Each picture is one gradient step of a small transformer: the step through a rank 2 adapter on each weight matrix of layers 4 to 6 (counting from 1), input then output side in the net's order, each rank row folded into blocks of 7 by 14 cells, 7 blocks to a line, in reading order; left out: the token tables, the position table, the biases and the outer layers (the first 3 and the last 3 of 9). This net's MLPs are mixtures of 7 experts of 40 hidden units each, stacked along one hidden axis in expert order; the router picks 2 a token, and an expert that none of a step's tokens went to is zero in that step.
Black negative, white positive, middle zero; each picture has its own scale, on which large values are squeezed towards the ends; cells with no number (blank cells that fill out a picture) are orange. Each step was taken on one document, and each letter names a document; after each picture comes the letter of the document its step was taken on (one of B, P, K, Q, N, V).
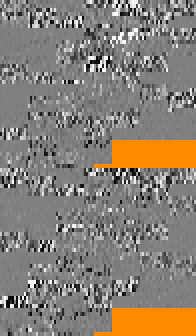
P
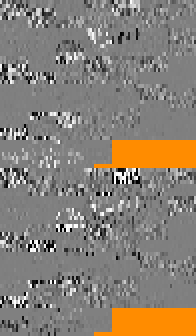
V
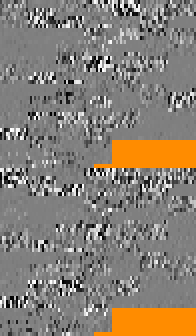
P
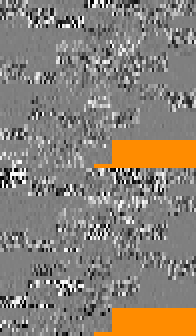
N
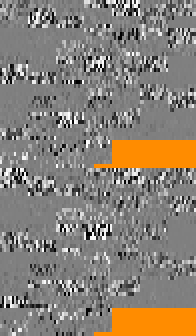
N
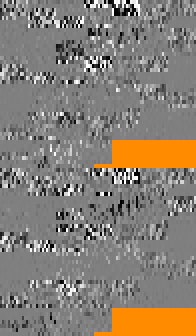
V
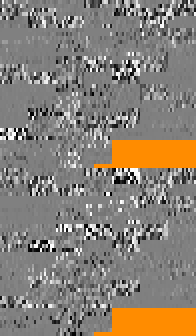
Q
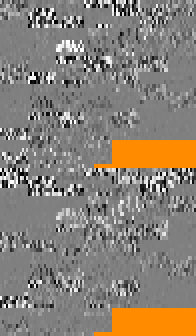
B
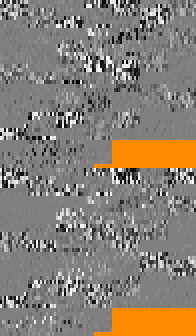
B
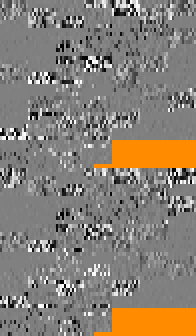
Q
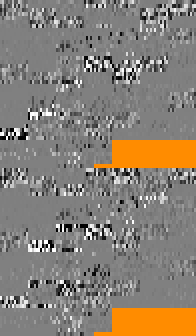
Q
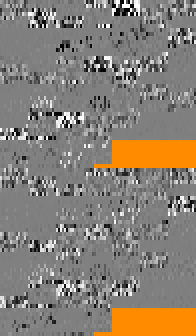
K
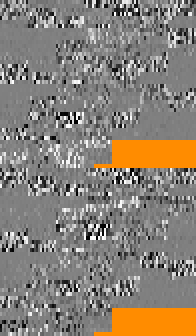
N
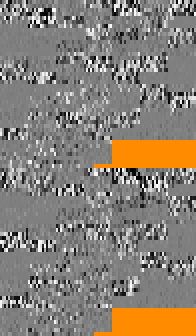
P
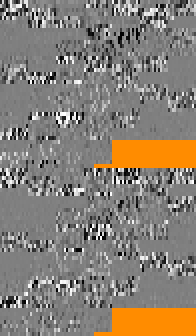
N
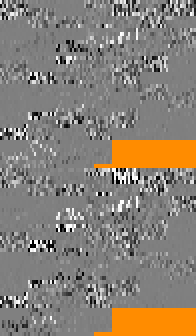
B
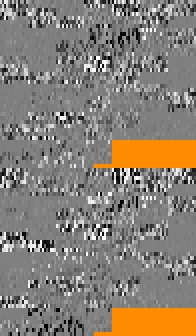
V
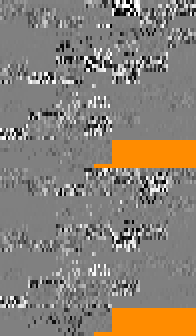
K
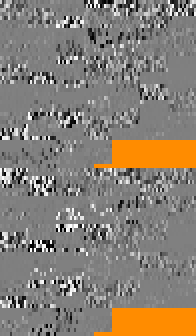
V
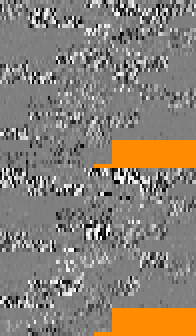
P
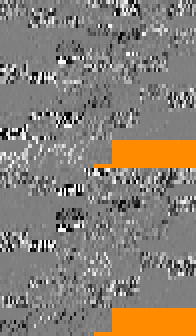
N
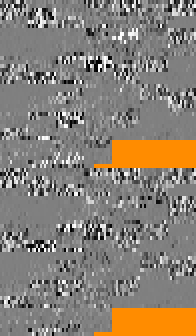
P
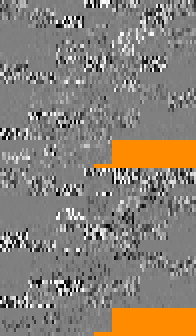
B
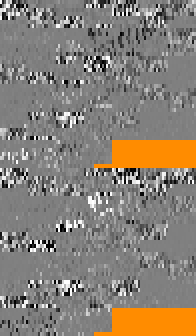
V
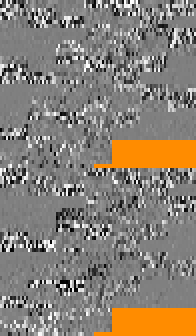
N
